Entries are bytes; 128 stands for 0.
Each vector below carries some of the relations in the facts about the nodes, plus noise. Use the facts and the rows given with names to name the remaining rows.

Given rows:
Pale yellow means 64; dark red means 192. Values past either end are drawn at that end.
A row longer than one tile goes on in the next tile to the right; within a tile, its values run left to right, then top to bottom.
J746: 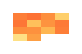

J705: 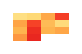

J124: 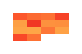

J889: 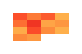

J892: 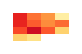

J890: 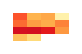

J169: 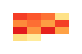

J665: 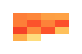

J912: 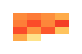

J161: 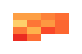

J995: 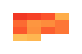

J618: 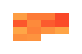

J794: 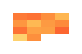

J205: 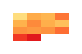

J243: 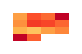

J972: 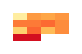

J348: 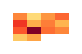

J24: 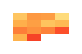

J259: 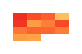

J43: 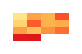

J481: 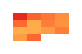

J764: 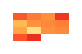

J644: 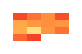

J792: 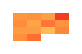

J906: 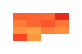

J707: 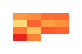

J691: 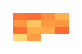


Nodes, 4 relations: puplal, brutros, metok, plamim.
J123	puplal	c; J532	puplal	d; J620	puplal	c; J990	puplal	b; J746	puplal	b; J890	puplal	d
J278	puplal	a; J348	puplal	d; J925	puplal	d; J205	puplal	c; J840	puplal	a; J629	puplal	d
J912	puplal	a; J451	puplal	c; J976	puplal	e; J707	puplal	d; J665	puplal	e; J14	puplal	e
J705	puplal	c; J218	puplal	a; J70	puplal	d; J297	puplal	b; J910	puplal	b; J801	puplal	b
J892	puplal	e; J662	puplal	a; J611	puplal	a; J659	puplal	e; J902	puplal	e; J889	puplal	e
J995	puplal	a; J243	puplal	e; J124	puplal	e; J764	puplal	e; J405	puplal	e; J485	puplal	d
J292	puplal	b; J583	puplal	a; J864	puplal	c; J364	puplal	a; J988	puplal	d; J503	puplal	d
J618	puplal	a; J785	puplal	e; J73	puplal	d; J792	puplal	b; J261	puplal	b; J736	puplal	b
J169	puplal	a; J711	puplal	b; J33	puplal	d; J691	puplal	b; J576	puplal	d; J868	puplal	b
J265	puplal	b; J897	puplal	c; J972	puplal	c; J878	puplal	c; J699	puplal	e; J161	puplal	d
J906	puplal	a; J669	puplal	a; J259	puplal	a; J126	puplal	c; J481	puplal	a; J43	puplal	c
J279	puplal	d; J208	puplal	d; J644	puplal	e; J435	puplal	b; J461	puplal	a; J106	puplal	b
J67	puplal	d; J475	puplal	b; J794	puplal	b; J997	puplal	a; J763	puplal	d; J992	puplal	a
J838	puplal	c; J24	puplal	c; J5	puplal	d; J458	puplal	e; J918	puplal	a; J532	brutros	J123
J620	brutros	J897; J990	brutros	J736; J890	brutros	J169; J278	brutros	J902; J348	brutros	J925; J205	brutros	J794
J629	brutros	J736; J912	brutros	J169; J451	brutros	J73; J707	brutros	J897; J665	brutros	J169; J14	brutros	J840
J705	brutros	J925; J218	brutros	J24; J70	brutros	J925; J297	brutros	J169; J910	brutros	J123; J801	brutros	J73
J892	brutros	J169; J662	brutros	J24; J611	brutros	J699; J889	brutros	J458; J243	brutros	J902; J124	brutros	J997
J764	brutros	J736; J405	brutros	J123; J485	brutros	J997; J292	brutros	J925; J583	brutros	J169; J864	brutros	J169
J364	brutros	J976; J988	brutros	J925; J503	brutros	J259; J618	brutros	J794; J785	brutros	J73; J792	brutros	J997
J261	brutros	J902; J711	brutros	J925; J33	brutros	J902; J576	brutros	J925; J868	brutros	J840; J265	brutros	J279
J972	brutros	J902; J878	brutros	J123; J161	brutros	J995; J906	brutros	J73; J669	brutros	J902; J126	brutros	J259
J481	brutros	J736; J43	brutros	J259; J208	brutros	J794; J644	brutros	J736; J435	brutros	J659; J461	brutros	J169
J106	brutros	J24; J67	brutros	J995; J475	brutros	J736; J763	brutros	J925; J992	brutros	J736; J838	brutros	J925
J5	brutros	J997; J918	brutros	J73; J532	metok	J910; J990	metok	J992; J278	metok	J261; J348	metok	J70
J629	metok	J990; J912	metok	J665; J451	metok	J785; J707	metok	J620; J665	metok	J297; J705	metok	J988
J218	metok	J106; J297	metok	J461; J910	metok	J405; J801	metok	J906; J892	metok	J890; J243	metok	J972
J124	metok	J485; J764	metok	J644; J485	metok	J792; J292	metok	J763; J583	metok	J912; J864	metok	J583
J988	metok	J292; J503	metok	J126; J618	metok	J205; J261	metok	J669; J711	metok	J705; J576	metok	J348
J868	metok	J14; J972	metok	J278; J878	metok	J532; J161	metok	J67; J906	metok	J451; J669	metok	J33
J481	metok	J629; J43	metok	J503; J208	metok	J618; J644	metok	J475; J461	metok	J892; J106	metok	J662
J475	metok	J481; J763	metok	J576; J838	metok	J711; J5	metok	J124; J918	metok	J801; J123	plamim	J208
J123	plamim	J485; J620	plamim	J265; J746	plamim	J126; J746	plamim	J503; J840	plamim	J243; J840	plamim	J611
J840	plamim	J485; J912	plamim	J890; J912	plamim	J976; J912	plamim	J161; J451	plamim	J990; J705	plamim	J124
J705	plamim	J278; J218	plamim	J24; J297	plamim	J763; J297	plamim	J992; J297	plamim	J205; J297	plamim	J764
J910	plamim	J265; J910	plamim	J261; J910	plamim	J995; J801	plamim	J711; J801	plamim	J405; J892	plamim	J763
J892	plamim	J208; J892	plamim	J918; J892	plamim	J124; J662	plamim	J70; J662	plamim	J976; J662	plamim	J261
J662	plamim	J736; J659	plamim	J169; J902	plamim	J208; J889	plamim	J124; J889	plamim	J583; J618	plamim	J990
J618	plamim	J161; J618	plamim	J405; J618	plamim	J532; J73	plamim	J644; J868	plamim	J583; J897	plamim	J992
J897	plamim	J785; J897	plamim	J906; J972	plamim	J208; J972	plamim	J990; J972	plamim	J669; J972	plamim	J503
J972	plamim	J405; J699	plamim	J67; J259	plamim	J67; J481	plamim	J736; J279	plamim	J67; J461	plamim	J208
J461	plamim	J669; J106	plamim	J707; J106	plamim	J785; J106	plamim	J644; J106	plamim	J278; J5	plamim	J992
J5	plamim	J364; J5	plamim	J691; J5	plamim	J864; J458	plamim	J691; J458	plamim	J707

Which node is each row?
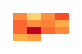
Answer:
J763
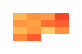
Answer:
J801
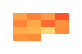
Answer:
J910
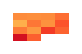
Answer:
J67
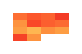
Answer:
J218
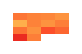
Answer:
J485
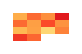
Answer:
J261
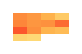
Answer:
J297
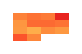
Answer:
J14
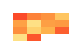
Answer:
J736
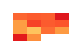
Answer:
J918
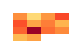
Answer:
J576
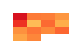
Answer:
J992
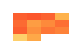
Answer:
J976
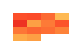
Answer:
J699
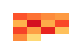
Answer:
J583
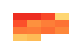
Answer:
J840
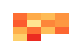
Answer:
J990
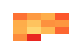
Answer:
J475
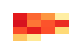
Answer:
J461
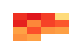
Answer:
J902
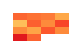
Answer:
J208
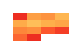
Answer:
J629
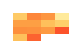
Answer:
J897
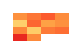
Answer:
J5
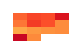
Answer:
J278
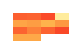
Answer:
J73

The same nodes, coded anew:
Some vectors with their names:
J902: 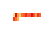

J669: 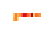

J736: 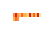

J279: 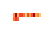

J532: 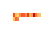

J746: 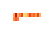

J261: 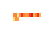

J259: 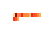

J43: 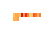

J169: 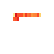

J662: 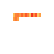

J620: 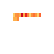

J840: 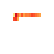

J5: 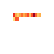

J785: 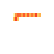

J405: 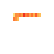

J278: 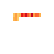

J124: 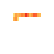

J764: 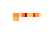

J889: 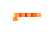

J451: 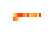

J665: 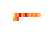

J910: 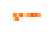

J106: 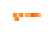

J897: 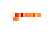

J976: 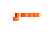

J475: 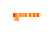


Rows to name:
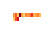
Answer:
J297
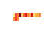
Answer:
J892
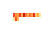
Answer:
J629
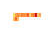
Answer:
J906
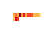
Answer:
J890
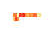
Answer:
J988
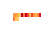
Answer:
J972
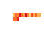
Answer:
J912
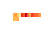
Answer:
J243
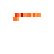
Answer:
J24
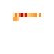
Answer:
J705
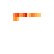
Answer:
J481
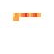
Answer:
J14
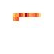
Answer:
J583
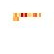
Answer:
J838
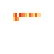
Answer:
J292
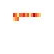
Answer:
J67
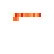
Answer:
J123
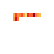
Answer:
J73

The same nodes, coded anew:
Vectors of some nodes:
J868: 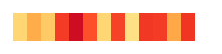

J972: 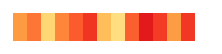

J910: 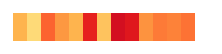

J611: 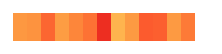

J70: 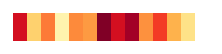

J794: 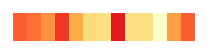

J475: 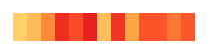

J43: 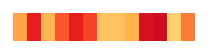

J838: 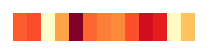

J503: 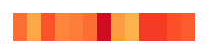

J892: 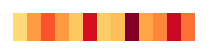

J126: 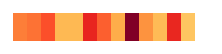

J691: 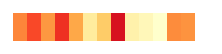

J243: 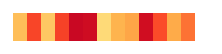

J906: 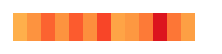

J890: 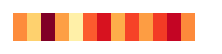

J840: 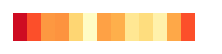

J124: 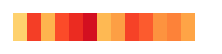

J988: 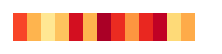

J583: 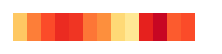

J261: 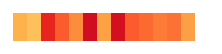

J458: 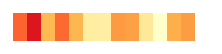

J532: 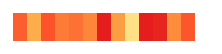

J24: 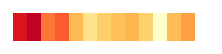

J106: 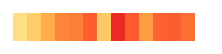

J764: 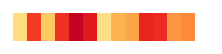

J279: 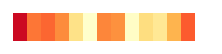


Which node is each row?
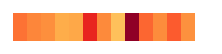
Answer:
J451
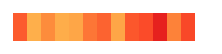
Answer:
J618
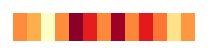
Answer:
J711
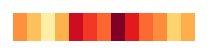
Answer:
J292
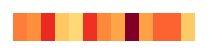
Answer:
J620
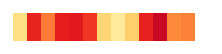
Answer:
J864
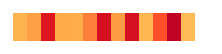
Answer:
J992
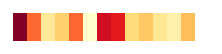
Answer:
J925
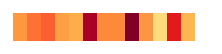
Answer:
J405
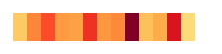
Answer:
J785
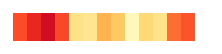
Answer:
J169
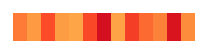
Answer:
J669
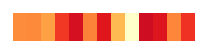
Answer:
J208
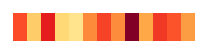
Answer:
J662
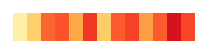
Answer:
J297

